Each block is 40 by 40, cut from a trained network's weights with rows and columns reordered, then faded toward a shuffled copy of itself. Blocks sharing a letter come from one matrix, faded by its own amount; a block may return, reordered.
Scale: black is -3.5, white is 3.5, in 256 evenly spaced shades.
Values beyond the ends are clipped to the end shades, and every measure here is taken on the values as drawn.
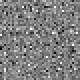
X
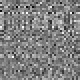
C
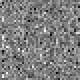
X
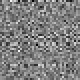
C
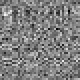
C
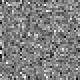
X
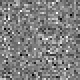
X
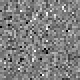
X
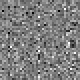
X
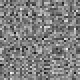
C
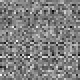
C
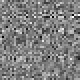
C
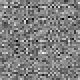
C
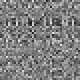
C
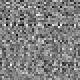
C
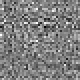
C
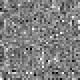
X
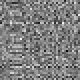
C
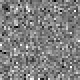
X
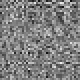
C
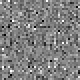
X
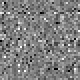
X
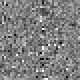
X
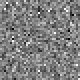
X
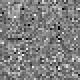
X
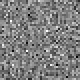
X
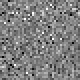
X
